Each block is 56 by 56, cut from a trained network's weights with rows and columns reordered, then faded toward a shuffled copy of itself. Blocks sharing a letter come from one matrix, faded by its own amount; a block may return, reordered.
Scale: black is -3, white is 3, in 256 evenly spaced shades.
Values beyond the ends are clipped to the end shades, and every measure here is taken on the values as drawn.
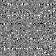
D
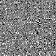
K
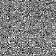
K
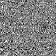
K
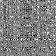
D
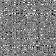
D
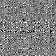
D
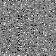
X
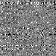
D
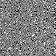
X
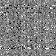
D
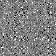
X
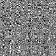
K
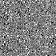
K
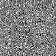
K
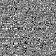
K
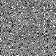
X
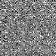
K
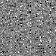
X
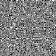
K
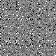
X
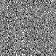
X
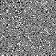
X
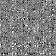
D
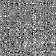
D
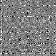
D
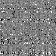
D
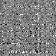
D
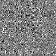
K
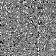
X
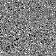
X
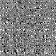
D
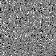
X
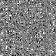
X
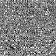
K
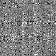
D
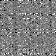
D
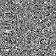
K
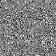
X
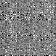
D
